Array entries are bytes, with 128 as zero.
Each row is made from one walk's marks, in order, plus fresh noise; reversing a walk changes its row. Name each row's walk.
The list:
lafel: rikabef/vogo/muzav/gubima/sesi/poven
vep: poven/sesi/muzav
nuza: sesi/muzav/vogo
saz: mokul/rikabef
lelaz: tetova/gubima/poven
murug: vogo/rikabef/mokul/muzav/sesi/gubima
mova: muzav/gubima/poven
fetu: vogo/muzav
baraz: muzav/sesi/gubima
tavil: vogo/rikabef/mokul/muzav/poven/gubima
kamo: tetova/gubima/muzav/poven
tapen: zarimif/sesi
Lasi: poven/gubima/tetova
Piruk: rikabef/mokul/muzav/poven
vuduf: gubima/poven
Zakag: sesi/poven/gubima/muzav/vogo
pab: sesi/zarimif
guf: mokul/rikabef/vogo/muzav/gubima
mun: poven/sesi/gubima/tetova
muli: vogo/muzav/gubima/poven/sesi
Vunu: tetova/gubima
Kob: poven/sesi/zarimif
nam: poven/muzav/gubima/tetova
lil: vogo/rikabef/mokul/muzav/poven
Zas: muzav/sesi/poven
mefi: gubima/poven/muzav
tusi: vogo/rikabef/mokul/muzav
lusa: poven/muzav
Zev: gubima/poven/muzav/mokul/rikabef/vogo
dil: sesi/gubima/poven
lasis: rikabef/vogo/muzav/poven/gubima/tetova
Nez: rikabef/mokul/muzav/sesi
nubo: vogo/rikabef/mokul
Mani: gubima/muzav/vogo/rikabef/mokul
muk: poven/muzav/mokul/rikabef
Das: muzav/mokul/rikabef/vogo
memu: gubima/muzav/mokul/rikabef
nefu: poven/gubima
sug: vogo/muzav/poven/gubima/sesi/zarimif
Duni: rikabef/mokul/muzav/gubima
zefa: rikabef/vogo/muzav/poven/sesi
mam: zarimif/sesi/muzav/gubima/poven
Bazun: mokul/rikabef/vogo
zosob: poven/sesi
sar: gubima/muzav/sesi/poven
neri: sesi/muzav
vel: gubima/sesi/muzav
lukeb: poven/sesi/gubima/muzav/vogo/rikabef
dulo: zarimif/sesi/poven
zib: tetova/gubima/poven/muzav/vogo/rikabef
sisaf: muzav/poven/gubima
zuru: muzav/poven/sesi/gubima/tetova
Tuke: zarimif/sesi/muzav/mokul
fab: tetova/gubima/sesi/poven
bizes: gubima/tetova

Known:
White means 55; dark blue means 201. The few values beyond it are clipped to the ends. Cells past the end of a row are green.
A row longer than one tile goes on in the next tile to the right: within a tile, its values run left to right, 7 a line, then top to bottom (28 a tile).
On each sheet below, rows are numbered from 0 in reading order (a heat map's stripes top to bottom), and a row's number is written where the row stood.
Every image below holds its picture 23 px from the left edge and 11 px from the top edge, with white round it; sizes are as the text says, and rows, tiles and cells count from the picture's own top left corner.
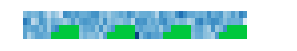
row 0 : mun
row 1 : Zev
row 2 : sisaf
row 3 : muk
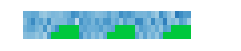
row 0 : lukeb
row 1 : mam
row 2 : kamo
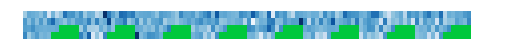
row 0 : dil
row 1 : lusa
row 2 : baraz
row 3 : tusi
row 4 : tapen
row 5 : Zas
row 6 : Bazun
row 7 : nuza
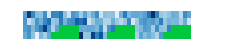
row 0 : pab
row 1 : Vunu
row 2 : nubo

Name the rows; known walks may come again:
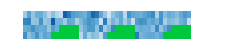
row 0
lelaz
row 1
Bazun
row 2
guf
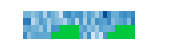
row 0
nam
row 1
vep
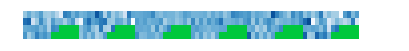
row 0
Lasi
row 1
saz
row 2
murug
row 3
sar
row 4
vel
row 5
bizes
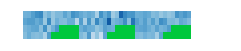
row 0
Zev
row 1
Zas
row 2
lafel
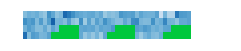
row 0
mova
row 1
muli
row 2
fab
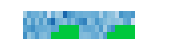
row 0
dil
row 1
lasis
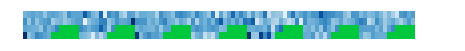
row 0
baraz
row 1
tapen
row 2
sisaf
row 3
dulo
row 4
Vunu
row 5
Tuke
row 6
mun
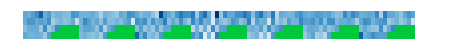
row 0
Mani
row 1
zib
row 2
mefi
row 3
fetu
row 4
nuza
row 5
lil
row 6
Duni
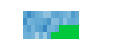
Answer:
sug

